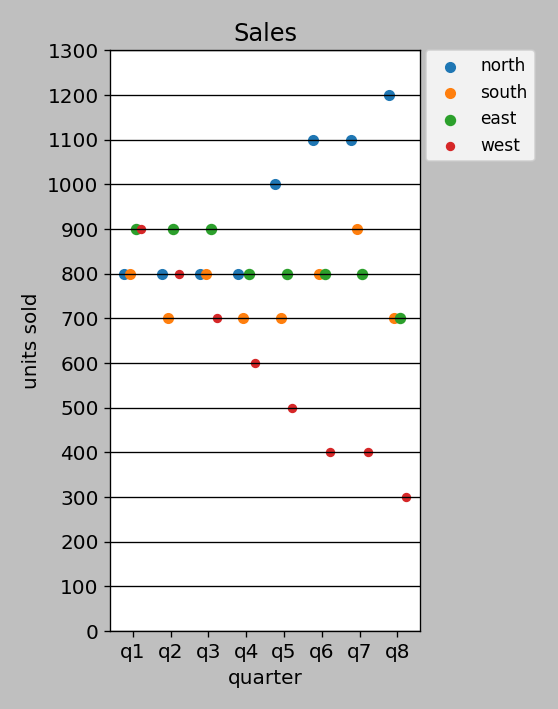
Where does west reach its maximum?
q1
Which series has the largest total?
north
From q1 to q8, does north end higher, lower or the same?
higher
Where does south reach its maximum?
q7
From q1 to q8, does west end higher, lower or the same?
lower
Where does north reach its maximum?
q8
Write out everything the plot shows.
Title: Sales
x-axis: quarter, ticks q1 q2 q3 q4 q5 q6 q7 q8
y-axis: units sold, ticks 0 100 200 300 400 500 600 700 800 900 1000 1100 1200 1300
Legend: north, south, east, west
Values:
north: 800 800 800 800 1000 1100 1100 1200
south: 800 700 800 700 700 800 900 700
east: 900 900 900 800 800 800 800 700
west: 900 800 700 600 500 400 400 300
